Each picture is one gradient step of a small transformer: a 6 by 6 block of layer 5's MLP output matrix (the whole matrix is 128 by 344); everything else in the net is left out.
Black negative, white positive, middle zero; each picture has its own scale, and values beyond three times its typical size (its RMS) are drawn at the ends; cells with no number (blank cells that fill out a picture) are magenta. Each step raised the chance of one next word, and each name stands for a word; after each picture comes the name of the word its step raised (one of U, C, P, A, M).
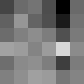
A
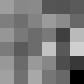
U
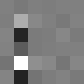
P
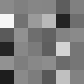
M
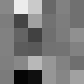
M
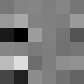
P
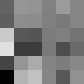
U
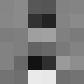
A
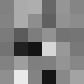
U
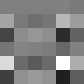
P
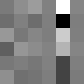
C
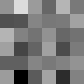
M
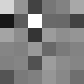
C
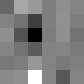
A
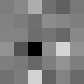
U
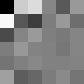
C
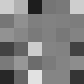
M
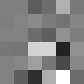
U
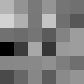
M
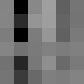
A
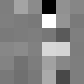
C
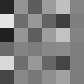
P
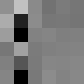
A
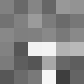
U
